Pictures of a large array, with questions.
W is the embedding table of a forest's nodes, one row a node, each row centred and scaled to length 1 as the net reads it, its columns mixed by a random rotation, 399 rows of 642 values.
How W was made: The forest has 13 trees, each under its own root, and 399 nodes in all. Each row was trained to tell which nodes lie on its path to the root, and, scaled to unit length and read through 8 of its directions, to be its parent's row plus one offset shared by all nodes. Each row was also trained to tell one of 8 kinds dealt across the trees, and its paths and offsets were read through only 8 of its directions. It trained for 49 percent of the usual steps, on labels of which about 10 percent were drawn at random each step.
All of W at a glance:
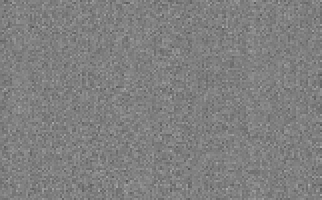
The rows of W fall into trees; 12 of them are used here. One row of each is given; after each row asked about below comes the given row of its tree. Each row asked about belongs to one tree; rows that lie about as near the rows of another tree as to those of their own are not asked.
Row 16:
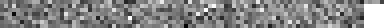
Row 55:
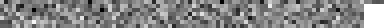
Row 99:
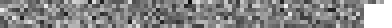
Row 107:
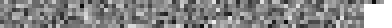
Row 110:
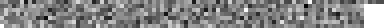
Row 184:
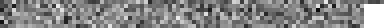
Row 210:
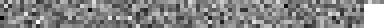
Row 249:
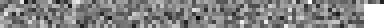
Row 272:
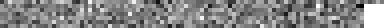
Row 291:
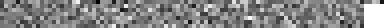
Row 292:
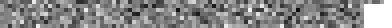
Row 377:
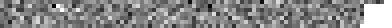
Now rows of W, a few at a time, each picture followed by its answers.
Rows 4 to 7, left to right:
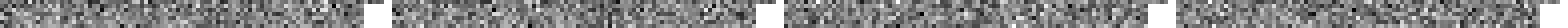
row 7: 292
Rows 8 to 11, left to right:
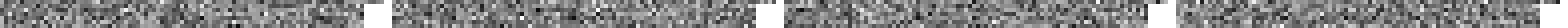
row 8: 55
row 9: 55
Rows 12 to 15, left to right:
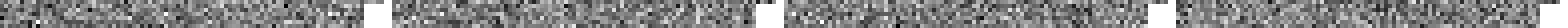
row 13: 377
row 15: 184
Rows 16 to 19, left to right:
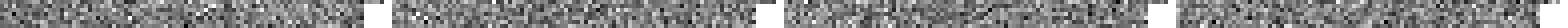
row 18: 99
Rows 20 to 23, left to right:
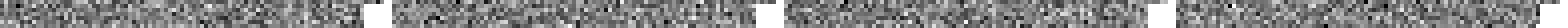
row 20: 249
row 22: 249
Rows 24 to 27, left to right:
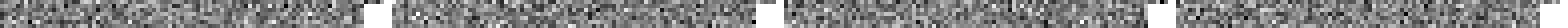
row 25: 292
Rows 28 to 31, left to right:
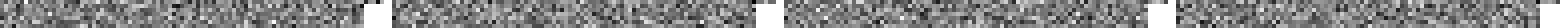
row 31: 184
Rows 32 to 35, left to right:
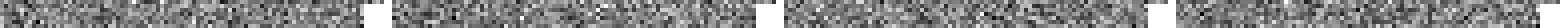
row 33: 16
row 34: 184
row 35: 249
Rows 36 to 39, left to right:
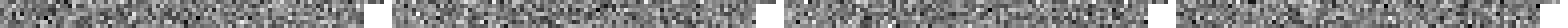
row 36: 16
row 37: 292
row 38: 99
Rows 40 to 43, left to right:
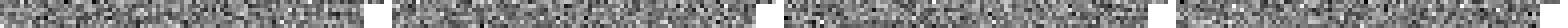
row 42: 210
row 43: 99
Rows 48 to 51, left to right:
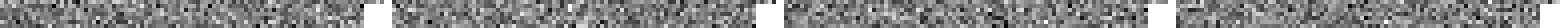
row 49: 110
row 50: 292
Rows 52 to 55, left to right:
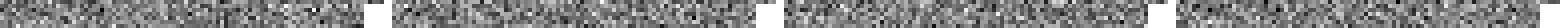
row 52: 249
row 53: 55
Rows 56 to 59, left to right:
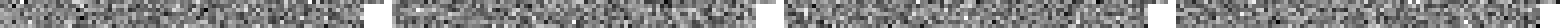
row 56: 110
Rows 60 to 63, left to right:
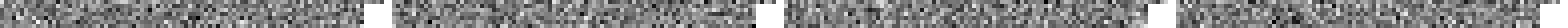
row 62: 210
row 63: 55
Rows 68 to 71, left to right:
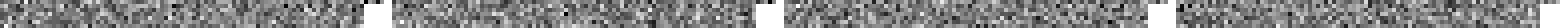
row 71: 184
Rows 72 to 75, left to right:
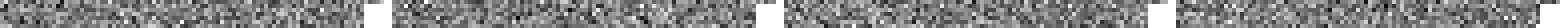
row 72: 249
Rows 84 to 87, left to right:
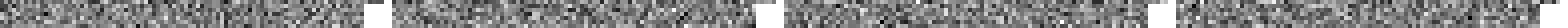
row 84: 291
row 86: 55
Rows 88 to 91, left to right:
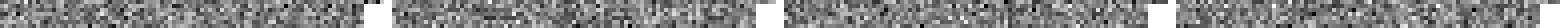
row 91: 210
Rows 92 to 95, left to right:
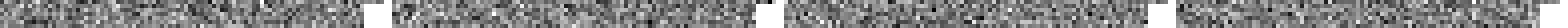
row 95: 184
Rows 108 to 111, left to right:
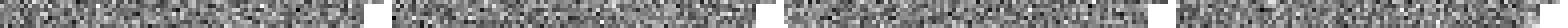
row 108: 210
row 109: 210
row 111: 210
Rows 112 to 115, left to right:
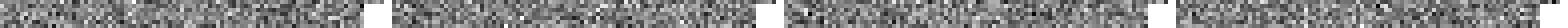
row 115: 291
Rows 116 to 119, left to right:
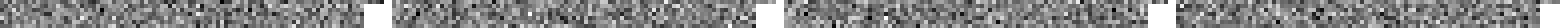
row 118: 99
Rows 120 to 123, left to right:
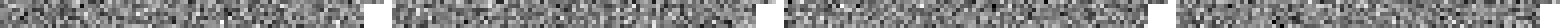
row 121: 210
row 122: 210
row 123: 55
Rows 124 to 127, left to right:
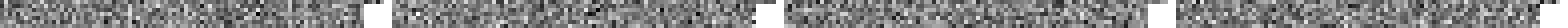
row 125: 292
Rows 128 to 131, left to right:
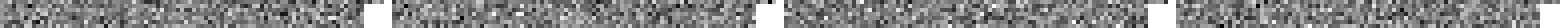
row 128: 292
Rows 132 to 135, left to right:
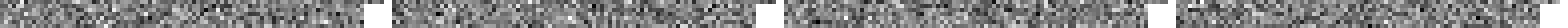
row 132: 184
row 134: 184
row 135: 210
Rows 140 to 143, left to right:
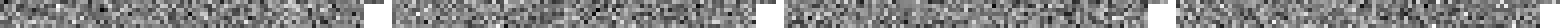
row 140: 55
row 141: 184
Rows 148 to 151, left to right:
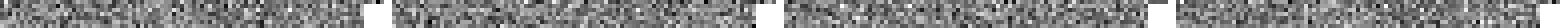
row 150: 99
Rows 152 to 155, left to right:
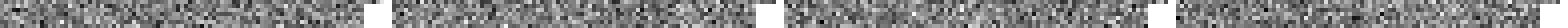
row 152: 292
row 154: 110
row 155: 55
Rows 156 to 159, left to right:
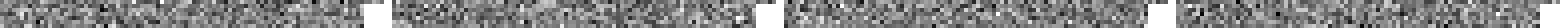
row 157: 249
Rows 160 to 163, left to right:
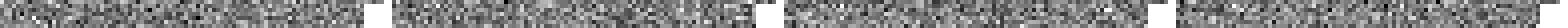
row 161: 249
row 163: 210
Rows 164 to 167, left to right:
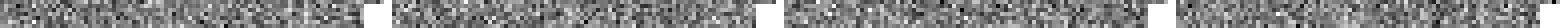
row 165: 184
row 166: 292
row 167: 107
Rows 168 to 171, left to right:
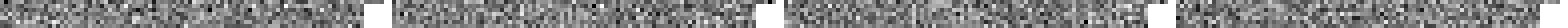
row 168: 99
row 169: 291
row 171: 210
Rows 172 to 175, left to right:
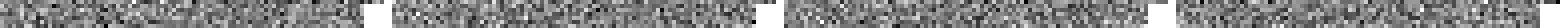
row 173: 292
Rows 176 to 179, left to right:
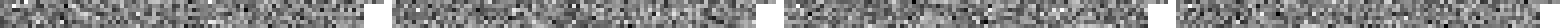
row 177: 55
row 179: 16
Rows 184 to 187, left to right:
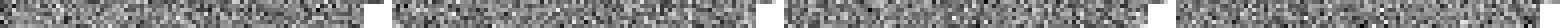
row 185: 184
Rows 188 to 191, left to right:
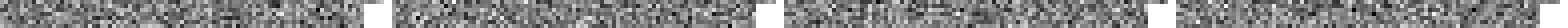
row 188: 249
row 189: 292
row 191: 292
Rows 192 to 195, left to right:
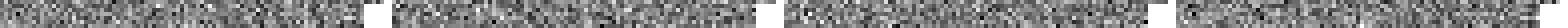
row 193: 292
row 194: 292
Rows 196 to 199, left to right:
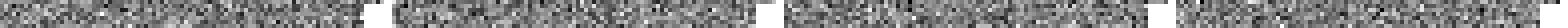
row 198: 107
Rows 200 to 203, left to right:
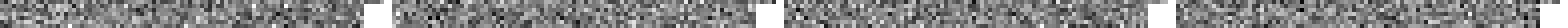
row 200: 99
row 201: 16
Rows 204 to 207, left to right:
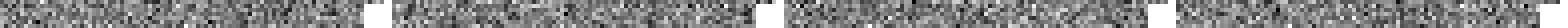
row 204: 110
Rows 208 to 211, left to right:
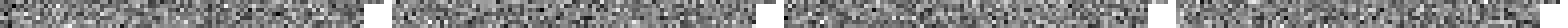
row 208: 292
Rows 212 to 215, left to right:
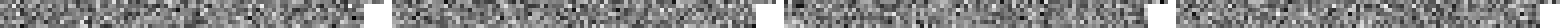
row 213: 249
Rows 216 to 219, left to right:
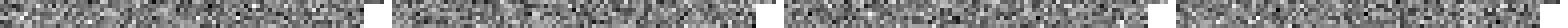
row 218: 249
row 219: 249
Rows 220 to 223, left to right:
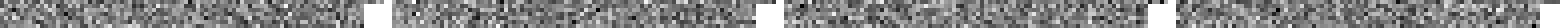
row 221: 99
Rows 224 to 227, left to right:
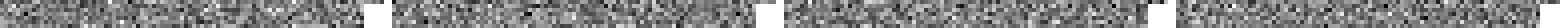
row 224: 249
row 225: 184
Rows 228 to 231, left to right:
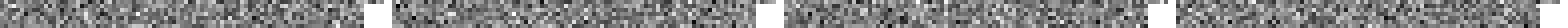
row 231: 184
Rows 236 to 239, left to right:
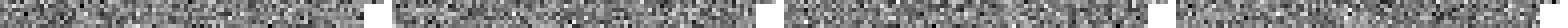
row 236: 16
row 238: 210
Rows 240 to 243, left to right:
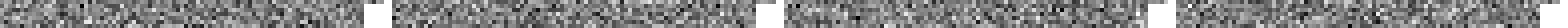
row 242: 184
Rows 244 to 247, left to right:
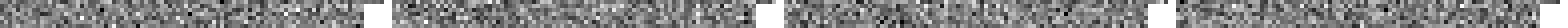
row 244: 249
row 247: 99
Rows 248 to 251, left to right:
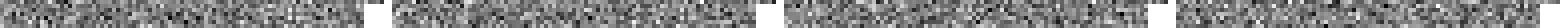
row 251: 210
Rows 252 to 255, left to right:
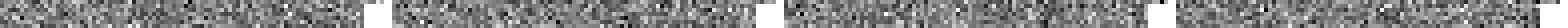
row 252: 99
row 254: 107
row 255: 107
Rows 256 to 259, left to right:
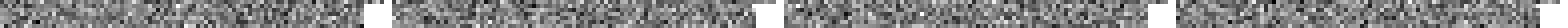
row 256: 110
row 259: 107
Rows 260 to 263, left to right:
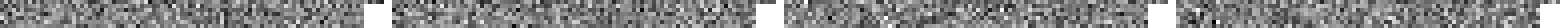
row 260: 291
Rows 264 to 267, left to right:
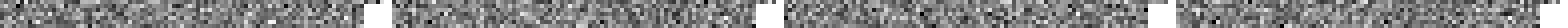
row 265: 110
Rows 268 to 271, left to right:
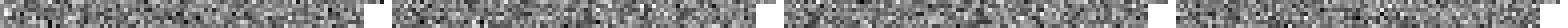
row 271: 55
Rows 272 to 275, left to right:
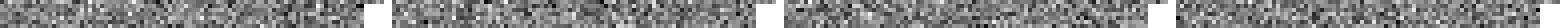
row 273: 184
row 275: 292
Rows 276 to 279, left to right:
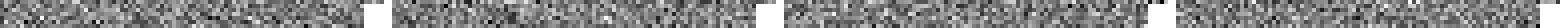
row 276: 184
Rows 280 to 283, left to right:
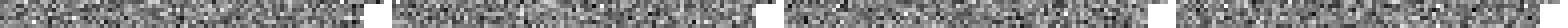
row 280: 99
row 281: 249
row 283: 210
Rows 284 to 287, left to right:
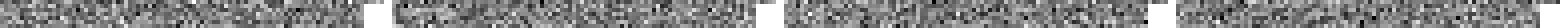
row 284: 99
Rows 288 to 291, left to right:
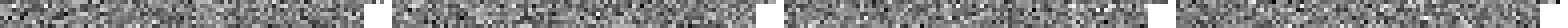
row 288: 99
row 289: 184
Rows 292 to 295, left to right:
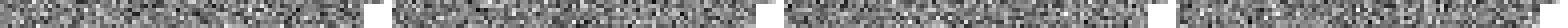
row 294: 249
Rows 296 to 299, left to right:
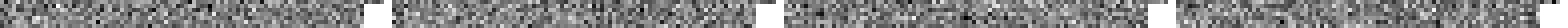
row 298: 55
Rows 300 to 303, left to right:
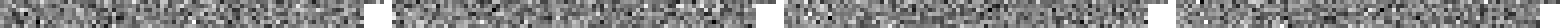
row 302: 292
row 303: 110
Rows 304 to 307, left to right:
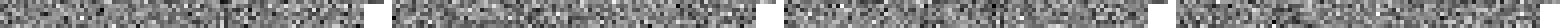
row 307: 55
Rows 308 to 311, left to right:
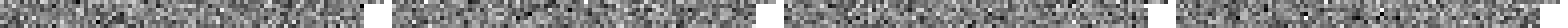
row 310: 107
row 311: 55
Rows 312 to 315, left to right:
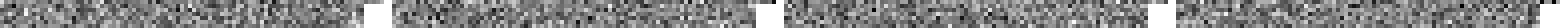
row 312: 292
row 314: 55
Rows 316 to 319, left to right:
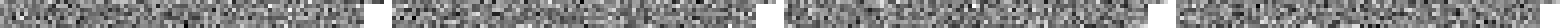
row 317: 99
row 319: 292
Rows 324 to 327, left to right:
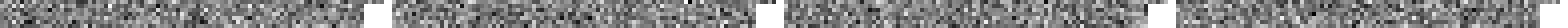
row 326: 210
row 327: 99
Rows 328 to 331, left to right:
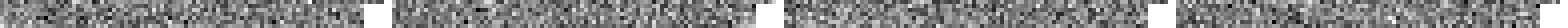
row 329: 210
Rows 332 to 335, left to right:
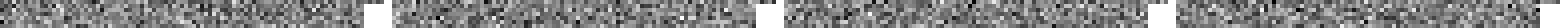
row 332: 184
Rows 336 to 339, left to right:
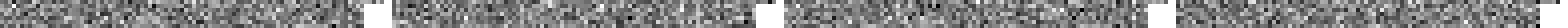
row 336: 55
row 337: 249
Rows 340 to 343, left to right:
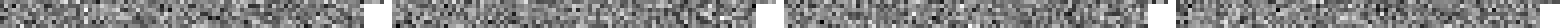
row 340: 184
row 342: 110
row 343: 184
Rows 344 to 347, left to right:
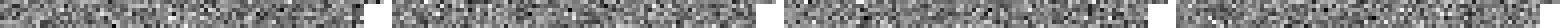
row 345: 292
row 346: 110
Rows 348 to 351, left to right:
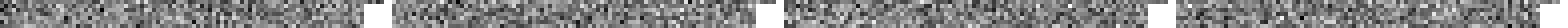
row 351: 99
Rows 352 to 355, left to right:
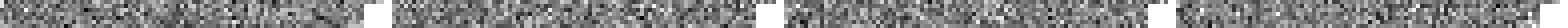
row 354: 55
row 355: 292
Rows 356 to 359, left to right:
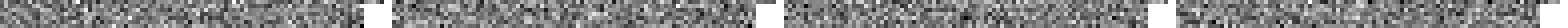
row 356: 107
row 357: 99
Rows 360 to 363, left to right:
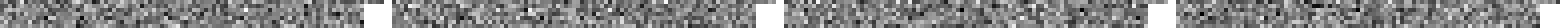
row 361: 184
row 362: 210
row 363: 249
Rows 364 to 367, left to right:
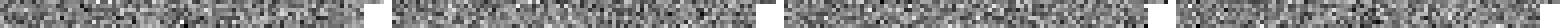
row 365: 291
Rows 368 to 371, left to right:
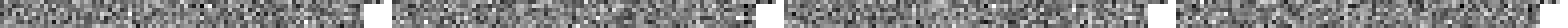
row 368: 291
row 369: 99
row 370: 249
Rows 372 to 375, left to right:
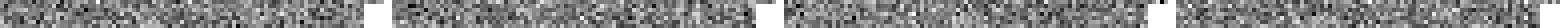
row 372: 249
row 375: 99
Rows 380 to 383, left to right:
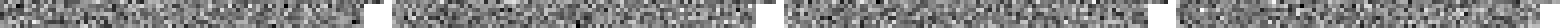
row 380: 377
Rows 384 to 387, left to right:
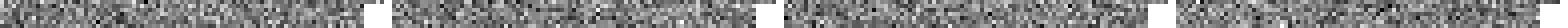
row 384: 55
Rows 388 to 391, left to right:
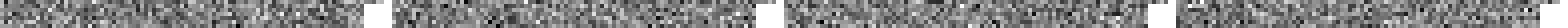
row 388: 99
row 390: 110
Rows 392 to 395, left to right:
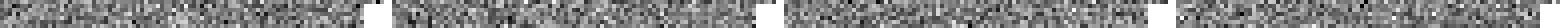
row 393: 249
